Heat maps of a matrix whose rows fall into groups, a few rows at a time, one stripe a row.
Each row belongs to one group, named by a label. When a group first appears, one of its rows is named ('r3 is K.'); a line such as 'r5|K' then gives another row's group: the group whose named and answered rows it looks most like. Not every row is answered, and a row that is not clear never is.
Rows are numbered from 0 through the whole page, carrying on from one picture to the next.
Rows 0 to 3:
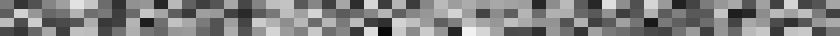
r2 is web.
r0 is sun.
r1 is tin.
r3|sun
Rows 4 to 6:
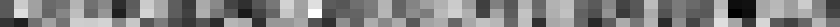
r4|tin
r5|tin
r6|sun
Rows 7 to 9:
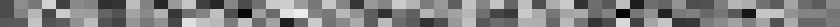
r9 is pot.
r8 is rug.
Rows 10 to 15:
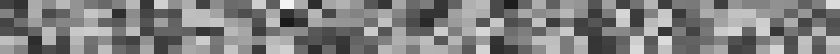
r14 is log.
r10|rug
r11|pot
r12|pot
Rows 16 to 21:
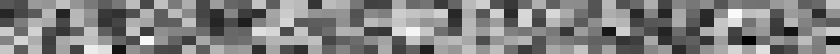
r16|rug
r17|sun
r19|web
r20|tin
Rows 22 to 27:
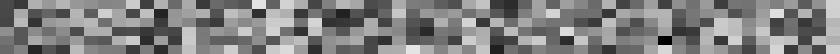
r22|rug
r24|sun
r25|pot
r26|rug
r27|log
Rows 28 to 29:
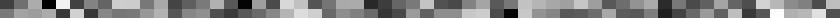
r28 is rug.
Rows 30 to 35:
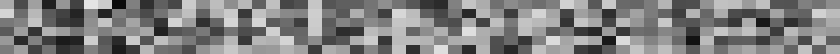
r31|web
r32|web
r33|sun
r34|web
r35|log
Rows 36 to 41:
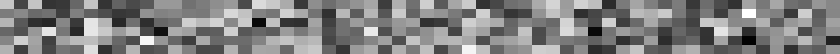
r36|web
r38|pot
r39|sun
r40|tin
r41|web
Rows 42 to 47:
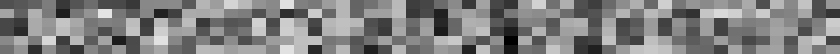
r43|pot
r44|rug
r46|tin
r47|log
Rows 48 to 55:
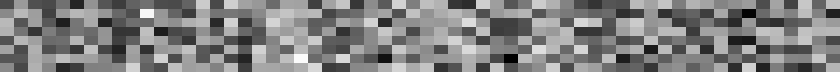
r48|log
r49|tin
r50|web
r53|web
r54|rug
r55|web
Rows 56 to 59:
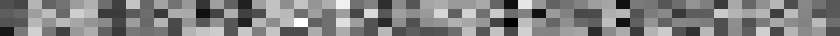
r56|rug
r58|rug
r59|pot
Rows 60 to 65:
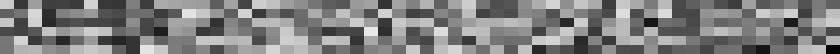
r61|pot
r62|web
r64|log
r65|tin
